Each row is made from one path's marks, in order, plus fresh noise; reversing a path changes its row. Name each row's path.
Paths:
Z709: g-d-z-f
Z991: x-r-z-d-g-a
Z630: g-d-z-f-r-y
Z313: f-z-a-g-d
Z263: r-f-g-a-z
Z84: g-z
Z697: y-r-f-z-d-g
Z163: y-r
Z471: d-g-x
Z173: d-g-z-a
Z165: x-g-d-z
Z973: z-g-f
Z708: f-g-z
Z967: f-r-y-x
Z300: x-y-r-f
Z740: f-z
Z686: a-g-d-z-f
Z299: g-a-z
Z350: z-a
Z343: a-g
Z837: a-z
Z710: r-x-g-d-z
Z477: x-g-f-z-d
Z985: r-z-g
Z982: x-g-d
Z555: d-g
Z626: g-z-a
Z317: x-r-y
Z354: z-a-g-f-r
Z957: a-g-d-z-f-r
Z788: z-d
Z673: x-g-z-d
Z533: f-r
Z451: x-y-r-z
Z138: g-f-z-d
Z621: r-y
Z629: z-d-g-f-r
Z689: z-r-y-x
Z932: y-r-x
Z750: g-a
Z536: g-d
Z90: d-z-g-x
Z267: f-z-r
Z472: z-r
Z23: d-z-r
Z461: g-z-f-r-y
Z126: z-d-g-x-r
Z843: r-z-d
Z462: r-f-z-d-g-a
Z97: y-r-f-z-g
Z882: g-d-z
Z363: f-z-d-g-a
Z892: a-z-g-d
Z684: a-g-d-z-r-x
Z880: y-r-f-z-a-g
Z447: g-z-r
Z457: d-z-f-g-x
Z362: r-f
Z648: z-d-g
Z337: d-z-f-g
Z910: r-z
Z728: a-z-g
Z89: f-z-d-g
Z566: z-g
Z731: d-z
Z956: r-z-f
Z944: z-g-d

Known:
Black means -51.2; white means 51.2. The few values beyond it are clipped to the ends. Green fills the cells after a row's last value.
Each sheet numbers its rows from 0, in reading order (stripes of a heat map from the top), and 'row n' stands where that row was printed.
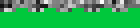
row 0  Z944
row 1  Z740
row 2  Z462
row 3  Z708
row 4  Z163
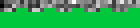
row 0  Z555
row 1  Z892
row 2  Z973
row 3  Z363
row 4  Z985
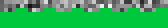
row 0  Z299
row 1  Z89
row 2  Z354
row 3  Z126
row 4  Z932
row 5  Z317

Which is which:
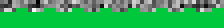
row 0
Z313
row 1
Z138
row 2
Z956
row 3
Z837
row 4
Z350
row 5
Z472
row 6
Z461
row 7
Z882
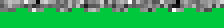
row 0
Z880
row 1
Z686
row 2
Z173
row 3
Z697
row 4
Z97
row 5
Z967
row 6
Z477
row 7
Z626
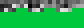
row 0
Z471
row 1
Z536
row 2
Z843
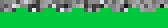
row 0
Z991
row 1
Z457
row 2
Z710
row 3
Z84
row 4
Z451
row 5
Z533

